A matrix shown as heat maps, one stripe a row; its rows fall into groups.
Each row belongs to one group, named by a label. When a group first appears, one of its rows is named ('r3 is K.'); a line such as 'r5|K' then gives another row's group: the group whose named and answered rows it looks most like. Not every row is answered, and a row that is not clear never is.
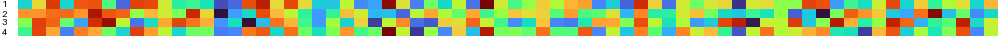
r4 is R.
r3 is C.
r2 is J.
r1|R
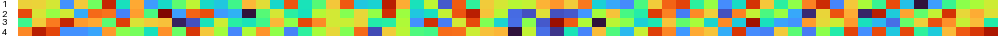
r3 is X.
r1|R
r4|C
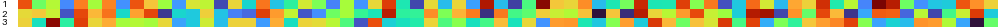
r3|X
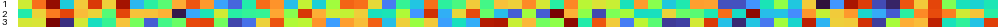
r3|J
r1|J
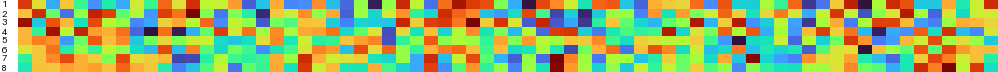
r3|C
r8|X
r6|C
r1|C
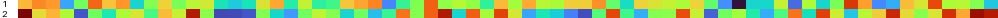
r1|J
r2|C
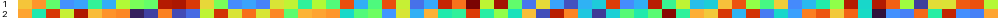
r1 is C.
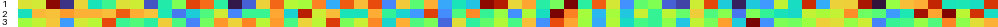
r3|X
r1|J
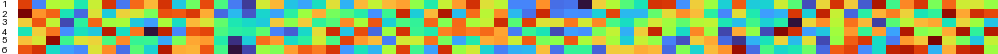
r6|C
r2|C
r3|J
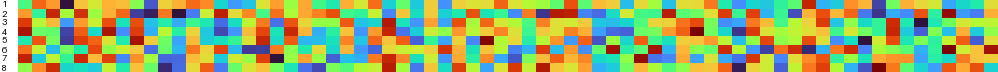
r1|J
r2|X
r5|R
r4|R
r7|R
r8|R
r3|R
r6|C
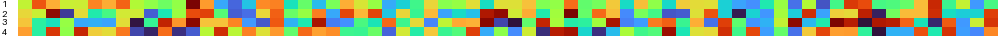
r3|C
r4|X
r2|J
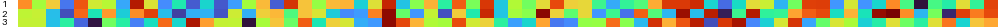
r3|C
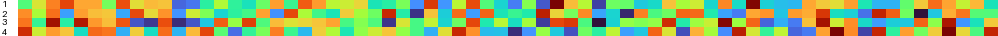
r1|X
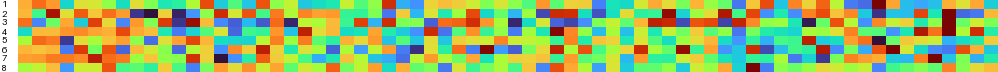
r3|C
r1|R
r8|X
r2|X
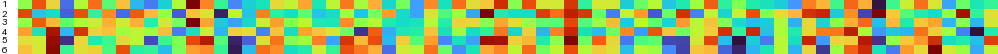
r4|X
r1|J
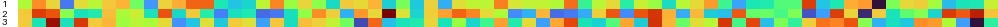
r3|X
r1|J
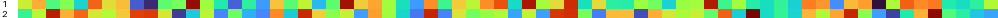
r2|X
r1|J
